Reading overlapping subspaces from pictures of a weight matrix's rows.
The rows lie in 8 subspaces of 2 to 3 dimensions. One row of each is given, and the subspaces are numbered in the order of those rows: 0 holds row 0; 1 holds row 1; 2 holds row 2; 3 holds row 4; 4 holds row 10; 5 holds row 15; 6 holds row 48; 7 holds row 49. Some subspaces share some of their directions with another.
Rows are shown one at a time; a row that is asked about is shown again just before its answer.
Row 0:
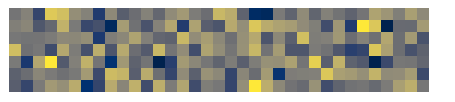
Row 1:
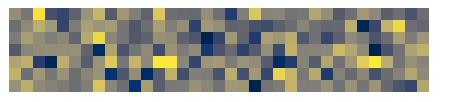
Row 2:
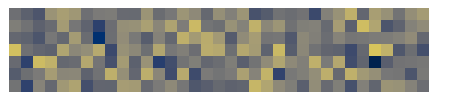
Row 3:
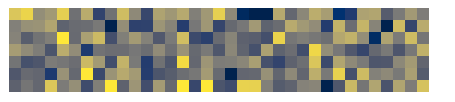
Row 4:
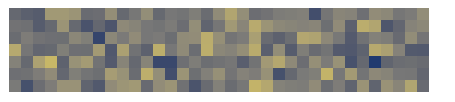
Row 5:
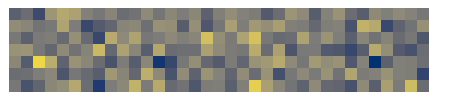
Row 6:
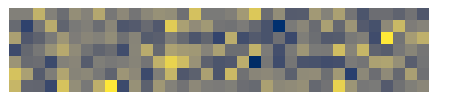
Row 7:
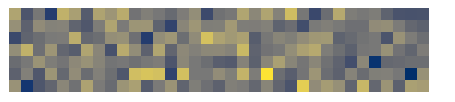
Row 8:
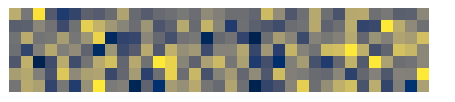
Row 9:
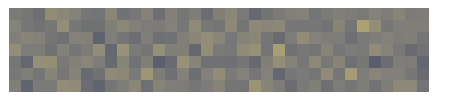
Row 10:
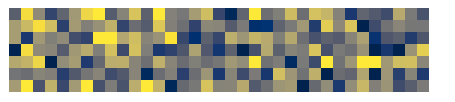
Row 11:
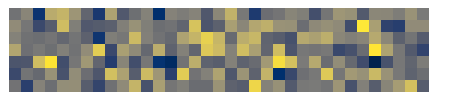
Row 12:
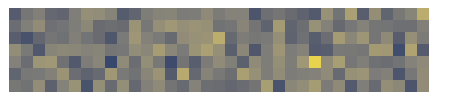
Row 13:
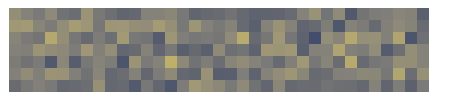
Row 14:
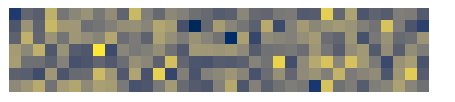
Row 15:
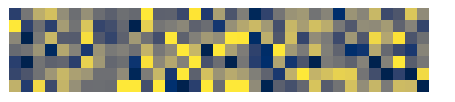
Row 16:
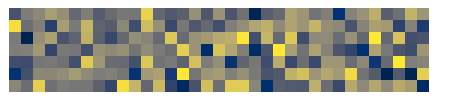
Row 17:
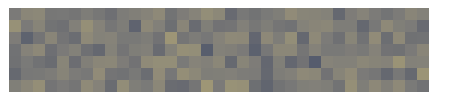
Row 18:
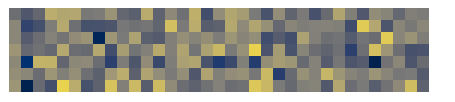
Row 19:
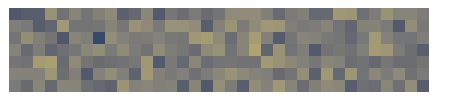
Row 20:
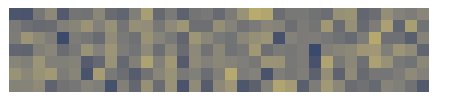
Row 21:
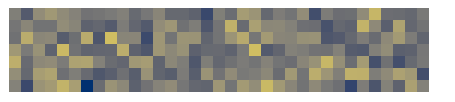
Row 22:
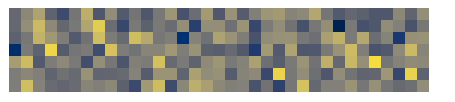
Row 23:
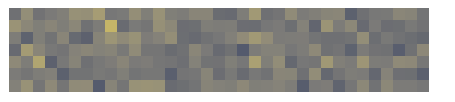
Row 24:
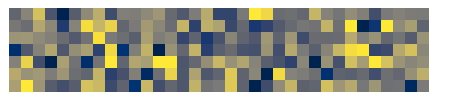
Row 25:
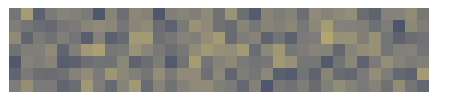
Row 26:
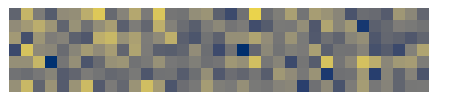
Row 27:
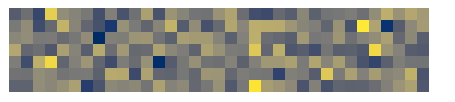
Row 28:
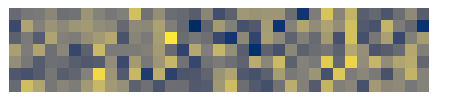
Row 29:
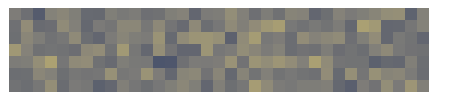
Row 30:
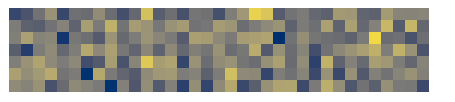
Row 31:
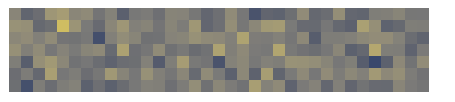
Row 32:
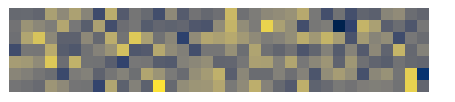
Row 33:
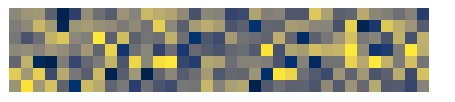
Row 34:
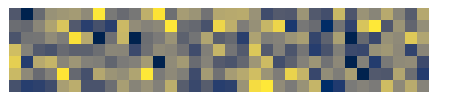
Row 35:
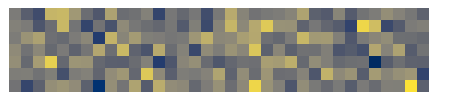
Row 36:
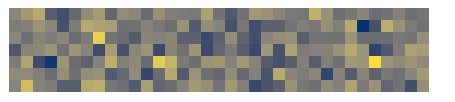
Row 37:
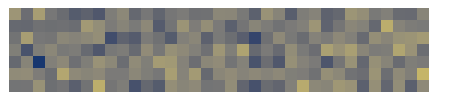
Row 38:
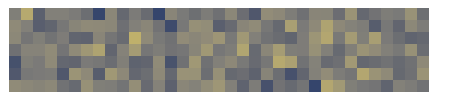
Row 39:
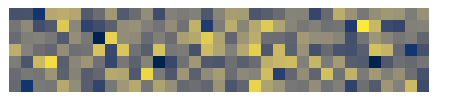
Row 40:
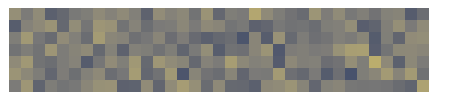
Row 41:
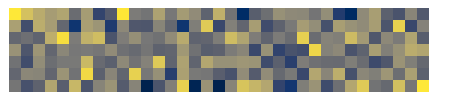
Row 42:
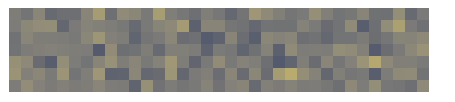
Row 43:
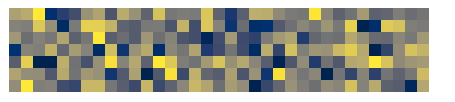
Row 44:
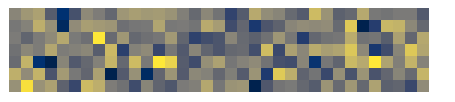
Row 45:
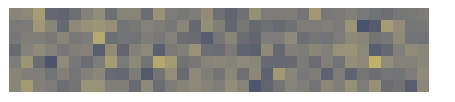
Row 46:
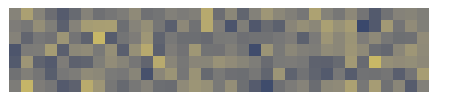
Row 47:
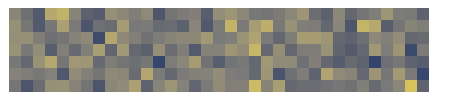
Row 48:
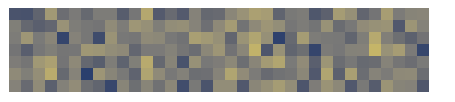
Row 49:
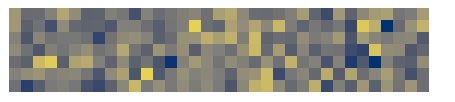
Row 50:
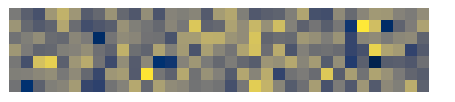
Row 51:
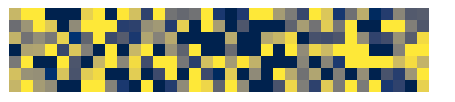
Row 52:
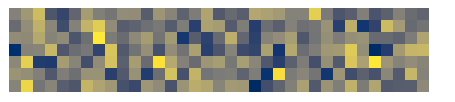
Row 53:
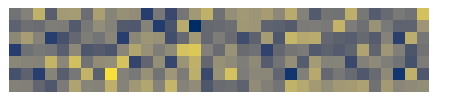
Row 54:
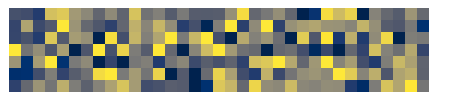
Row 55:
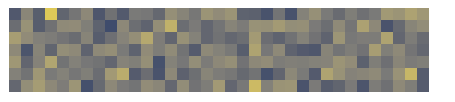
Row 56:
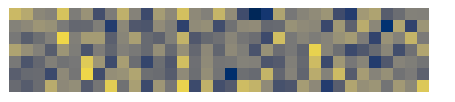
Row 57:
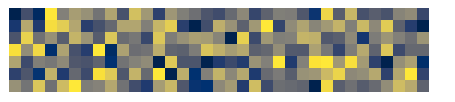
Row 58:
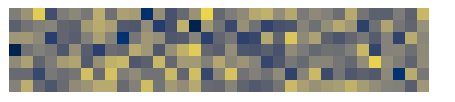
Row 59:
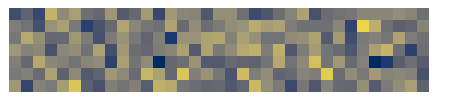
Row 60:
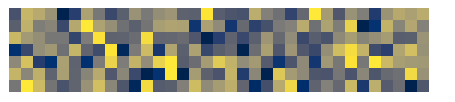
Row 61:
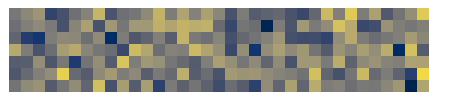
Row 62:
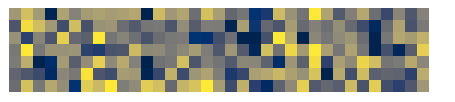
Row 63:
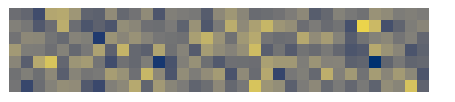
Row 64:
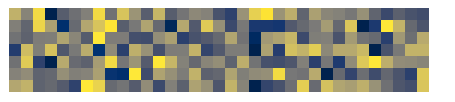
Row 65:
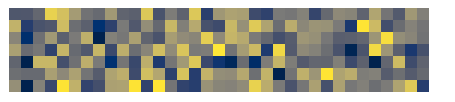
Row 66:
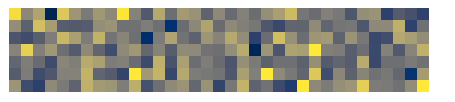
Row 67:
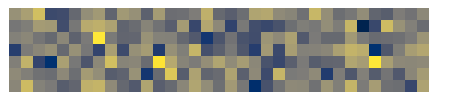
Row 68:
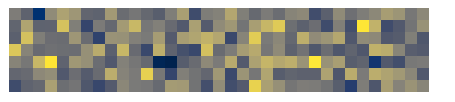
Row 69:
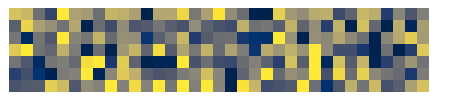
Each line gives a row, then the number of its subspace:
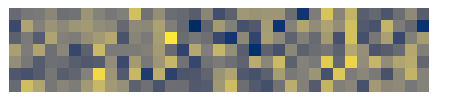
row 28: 7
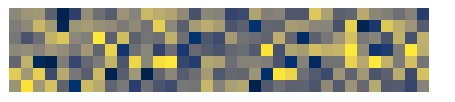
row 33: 3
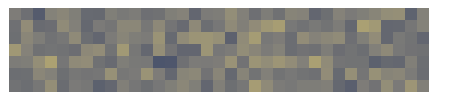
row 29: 5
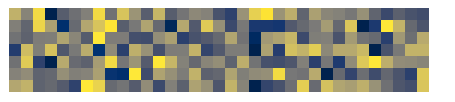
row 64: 0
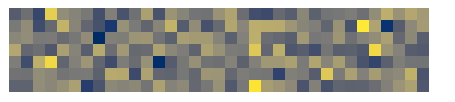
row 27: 0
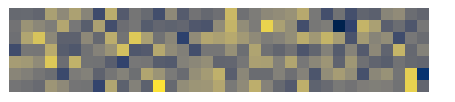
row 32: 2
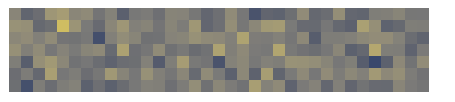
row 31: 3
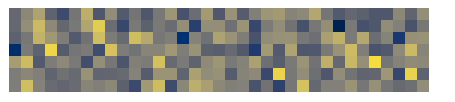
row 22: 2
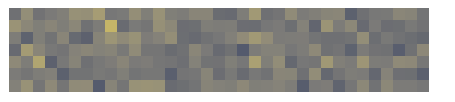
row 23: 4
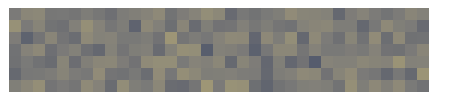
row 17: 5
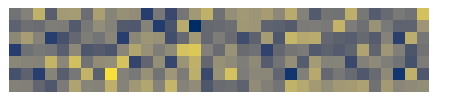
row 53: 3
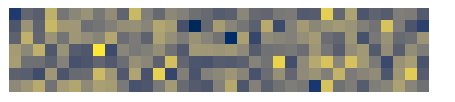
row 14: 7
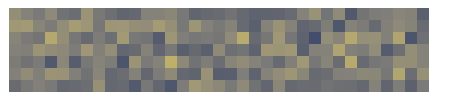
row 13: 3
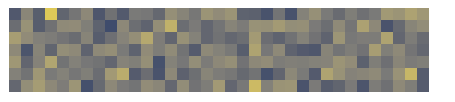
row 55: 0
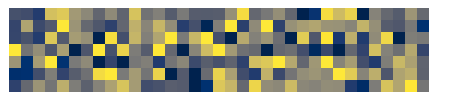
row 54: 7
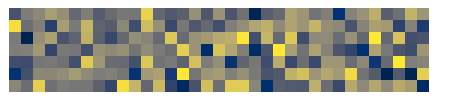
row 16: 5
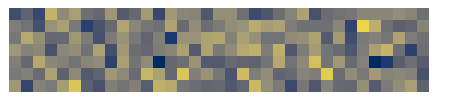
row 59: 7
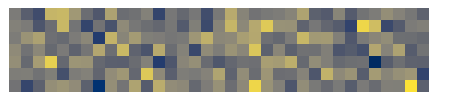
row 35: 2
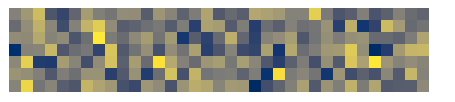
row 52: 2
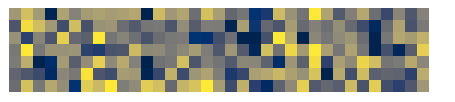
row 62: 6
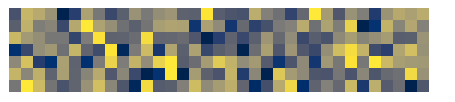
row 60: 0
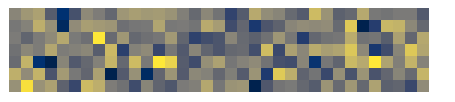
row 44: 3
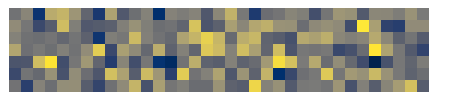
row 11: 1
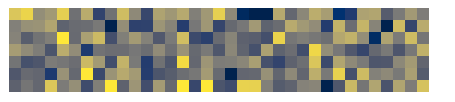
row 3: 0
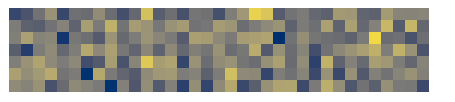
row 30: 6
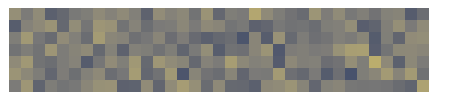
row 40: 5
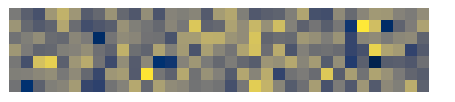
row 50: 7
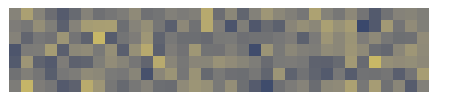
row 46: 1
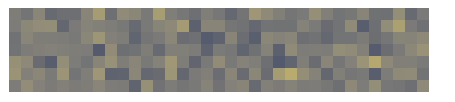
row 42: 1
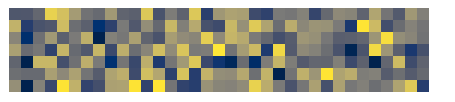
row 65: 5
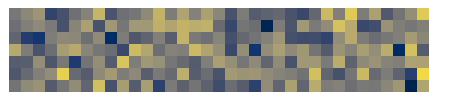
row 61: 2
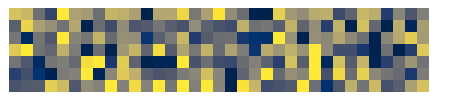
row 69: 6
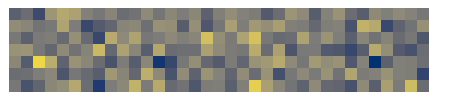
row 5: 4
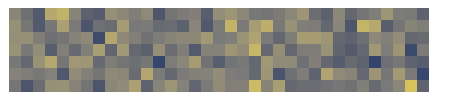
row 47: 2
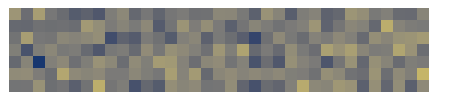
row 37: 4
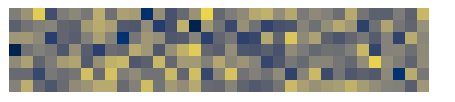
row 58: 3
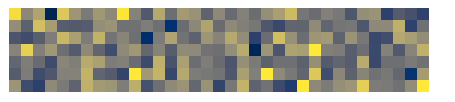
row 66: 0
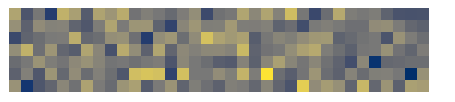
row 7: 0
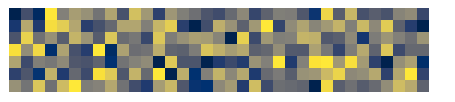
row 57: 7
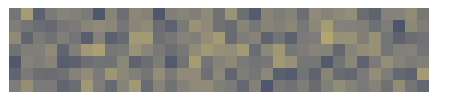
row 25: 1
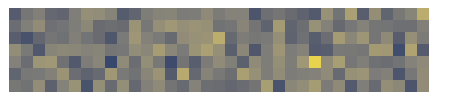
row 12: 2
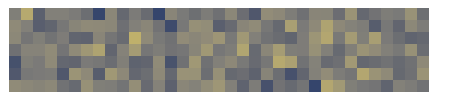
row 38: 1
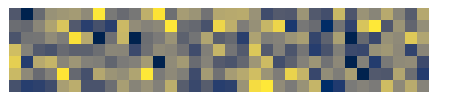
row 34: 1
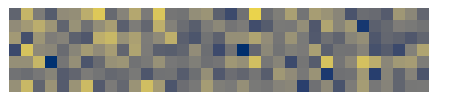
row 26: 4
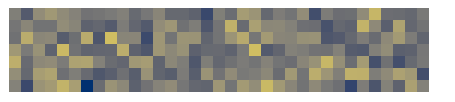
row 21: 1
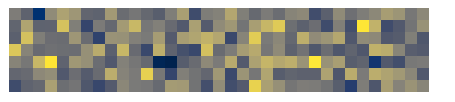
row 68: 5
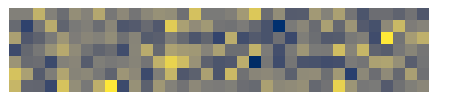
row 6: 5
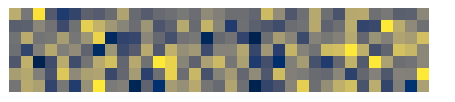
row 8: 4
